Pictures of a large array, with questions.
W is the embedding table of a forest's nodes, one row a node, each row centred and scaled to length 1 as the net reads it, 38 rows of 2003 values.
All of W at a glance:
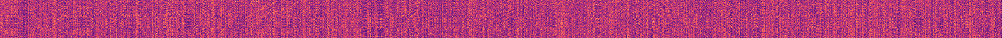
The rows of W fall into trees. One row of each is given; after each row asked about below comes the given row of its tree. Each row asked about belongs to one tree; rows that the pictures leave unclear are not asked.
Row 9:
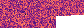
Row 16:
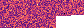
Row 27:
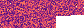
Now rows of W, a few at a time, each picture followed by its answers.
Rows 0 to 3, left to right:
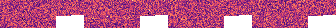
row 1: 16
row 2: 9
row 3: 9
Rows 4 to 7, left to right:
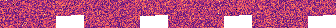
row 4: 27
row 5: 9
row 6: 16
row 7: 9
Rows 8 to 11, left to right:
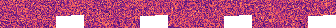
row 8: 16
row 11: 16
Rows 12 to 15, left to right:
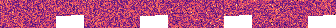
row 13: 9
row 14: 27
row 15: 16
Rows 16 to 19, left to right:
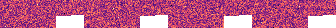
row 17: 9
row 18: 27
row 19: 27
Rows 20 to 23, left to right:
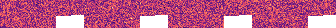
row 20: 9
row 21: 27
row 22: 27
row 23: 16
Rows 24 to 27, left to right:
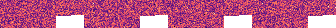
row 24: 27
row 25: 9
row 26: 27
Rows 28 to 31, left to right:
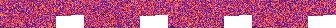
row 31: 9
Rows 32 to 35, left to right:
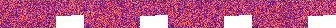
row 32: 16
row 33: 9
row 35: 9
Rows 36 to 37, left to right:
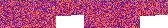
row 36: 27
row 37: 9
